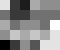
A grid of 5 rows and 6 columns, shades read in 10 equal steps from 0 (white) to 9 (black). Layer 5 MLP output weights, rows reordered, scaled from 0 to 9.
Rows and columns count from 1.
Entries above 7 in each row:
1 0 0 0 1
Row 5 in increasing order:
1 1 4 6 7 9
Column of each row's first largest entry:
3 2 2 1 1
